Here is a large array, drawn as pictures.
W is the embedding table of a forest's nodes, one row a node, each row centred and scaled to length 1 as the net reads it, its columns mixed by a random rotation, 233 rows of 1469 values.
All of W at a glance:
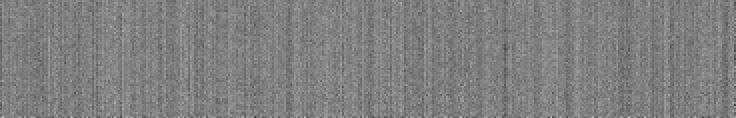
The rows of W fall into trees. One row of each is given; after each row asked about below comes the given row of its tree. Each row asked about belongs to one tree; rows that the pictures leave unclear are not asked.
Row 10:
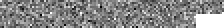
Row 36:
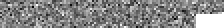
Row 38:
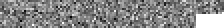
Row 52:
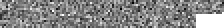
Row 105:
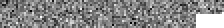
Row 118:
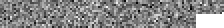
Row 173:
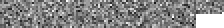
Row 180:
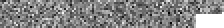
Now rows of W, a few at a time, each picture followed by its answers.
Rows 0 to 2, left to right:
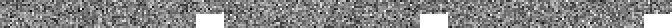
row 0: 105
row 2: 10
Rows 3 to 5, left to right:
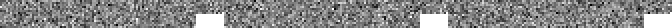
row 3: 38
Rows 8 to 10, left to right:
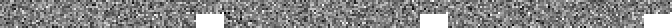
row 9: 173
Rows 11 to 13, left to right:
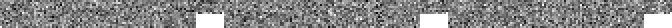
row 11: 118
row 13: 38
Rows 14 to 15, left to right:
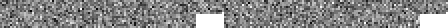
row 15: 10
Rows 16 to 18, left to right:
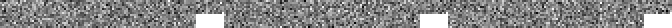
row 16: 180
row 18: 105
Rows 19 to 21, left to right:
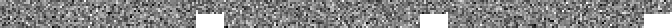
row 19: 118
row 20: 10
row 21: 38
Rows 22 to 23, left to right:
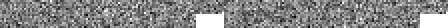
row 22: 38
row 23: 38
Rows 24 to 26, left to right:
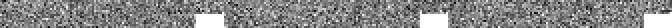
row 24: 180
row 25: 118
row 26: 105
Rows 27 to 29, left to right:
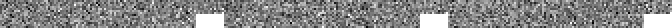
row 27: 105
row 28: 105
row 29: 180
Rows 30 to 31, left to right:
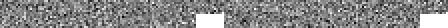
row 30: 105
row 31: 38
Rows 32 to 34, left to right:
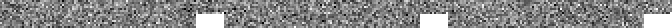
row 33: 173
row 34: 180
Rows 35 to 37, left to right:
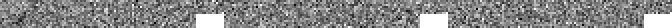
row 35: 38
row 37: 173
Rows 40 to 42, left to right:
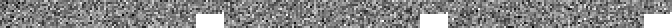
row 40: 105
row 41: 36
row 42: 38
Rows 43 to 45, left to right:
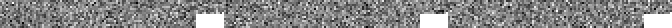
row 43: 118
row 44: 105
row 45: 10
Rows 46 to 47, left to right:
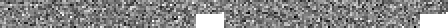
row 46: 36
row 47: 38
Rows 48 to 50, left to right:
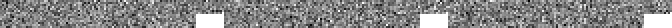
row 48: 105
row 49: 38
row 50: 38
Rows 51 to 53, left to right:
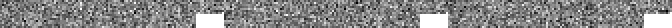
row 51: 105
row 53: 105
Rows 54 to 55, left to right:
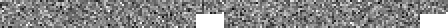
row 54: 10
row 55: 173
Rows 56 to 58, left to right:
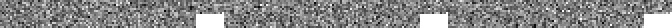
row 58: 38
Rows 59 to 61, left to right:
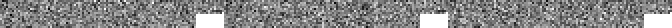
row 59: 105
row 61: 105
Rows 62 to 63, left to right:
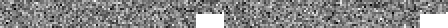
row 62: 118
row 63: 118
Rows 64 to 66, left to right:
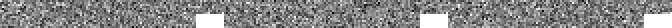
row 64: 10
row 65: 118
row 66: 36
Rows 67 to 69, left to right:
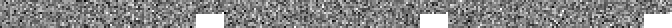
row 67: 38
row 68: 173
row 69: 38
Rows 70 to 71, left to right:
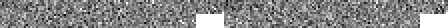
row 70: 105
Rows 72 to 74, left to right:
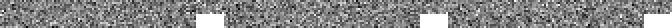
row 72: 118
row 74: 173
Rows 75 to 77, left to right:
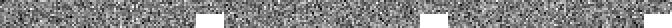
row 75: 38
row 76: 105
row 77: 118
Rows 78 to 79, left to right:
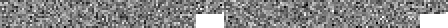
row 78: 180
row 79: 10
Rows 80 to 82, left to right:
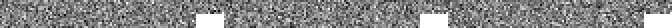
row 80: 105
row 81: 105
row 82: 118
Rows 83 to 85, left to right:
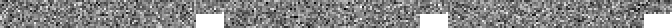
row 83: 105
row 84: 38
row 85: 118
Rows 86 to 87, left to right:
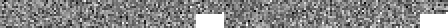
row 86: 180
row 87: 105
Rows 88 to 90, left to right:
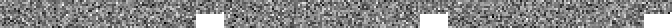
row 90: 118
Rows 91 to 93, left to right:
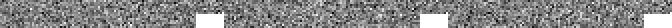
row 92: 118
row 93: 38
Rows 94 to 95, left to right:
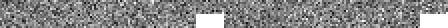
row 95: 118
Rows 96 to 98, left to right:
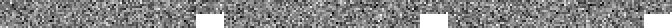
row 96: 118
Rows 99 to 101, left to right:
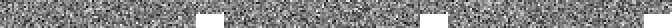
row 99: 36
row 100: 173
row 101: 180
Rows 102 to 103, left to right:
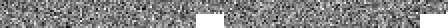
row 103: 118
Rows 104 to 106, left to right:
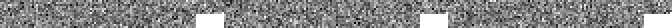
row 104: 36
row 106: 38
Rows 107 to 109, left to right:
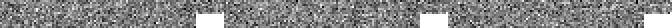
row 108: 118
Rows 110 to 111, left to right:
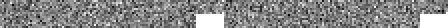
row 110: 118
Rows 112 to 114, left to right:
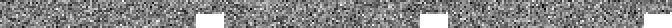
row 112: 36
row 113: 118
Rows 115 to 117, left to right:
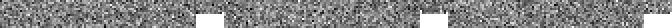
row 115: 173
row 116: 118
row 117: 180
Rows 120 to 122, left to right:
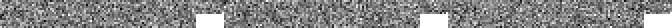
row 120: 52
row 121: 38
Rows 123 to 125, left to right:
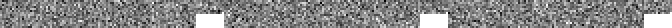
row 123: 105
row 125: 173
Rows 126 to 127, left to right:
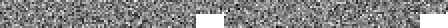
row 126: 173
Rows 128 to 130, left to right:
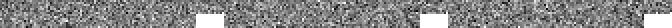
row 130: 173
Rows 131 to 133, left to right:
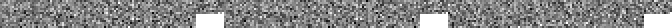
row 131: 38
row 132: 38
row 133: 173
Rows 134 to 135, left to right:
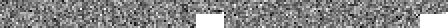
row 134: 105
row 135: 36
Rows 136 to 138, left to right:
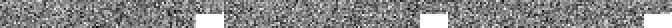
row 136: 180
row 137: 118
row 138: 36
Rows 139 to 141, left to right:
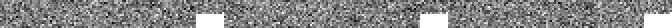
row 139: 118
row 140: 118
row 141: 105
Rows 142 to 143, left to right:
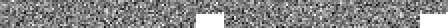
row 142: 38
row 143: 118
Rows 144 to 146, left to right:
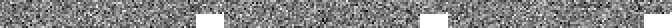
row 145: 36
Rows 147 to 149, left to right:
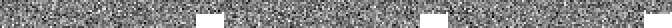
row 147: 105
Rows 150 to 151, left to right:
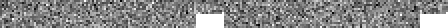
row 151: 118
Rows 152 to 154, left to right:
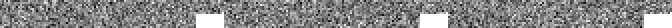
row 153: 36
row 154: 118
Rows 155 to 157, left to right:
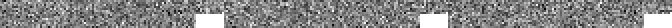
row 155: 180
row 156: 10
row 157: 105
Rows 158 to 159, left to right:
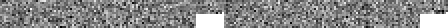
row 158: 38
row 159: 105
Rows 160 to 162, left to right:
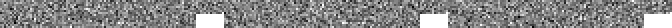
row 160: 173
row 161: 173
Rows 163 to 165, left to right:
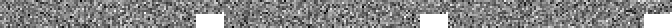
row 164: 38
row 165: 36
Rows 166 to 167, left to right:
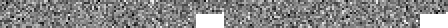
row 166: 105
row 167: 105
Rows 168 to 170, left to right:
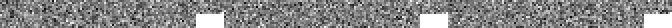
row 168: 105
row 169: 36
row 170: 105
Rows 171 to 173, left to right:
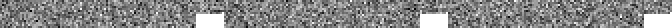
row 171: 105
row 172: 118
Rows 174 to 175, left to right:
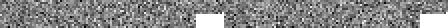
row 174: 38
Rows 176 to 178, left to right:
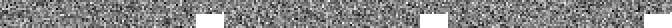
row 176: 52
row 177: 173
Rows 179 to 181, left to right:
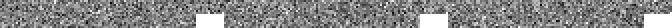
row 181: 173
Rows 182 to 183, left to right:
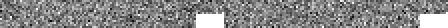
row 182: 118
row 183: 10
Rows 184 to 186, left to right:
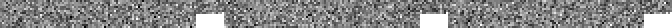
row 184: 38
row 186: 38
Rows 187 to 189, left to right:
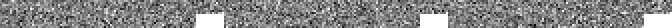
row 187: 38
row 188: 105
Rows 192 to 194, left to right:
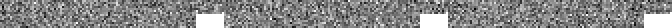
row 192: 118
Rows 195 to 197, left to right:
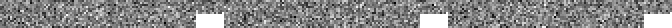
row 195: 118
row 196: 38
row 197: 118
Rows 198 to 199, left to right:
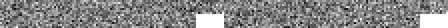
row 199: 38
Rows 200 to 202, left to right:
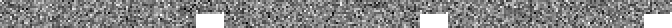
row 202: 10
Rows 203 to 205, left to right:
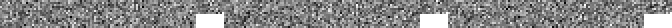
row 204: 38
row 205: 38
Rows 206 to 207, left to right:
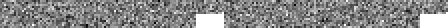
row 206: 38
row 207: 36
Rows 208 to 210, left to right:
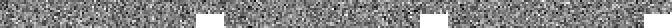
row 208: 105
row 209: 118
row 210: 118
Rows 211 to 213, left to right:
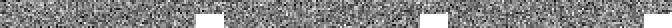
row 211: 180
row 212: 36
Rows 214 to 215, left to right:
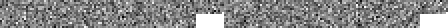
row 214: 105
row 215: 38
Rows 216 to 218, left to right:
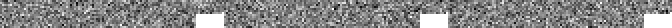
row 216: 36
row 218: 105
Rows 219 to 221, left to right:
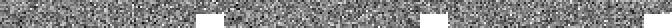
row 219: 38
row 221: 36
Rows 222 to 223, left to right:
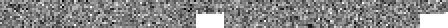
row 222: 118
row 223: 38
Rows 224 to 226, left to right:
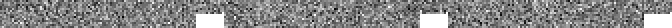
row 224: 105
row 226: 173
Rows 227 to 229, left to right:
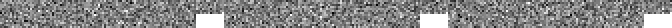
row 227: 173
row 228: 118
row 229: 105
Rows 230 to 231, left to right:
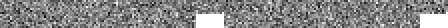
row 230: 118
